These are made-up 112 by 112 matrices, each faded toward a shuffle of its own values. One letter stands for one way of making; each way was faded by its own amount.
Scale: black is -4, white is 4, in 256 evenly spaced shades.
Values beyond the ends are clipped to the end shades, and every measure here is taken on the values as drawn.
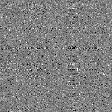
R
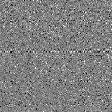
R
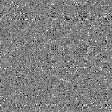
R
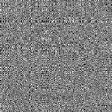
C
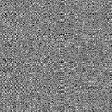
C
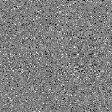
R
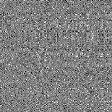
R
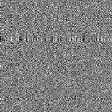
C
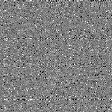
R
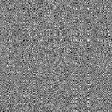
C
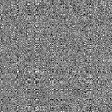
C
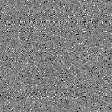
R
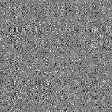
R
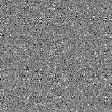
R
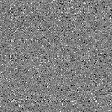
R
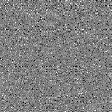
R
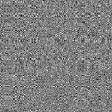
C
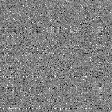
R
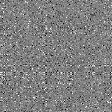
R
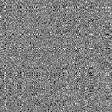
C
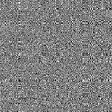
C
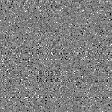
R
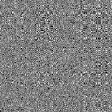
C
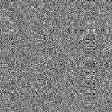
C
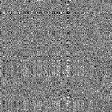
C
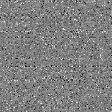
R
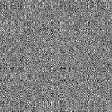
C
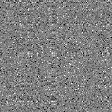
R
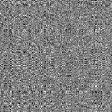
C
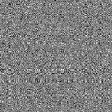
C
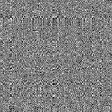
C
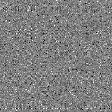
R
